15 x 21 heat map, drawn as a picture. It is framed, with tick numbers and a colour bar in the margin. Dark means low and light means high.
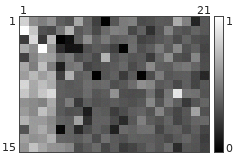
Values change most from cell to cell in the top left. No regular stripes run through it. A vertical seam about 20% of the way across splits the table, and the left part is higher. In the top left lies a patch that is rougher than the rest.
